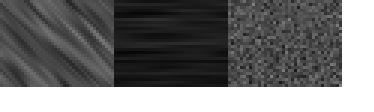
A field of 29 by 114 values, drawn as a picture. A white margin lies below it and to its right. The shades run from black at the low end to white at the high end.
It is made of 1 by 3 panels. Panel 1,1: low, slanting down to the right. Panel 1,2: very low, streaked across, faint in contrast. Panel 1,3: low, fine-grained.
